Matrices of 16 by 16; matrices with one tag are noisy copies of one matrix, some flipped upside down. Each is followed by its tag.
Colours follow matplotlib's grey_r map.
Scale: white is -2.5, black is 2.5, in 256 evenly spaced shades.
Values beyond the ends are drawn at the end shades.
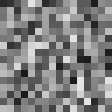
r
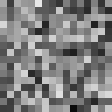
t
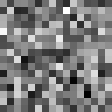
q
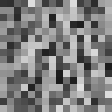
r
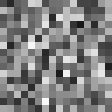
r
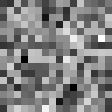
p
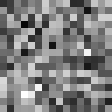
t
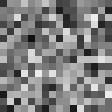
p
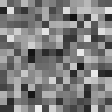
q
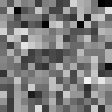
q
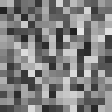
r
